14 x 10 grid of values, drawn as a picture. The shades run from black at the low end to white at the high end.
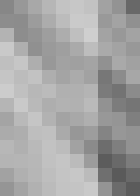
The ninth with the lowest average is the bottom right. The left part is higher, up to a seam about 70% of the way across. Streaks slant down to the right.
